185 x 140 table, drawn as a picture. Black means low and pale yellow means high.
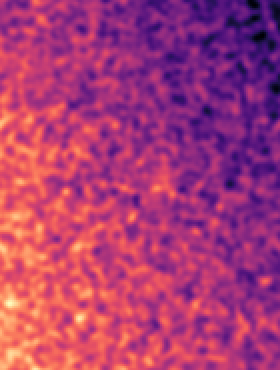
No regular stripes run through it. The field is mottled with small blotches. The top right is the ninth with the lowest average. The field climbs toward the bottom left.
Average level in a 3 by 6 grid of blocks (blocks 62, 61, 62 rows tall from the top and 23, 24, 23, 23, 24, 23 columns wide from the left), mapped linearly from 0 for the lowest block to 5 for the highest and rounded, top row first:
322110 | 433221 | 544332
